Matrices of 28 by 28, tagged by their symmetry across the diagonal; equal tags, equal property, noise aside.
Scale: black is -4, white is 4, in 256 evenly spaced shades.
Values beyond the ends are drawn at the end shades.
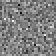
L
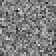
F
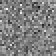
F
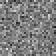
F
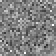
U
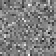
F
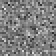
L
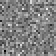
F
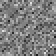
U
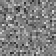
L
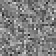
L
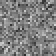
L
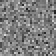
F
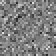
U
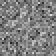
U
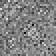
U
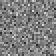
L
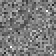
U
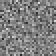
L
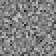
U
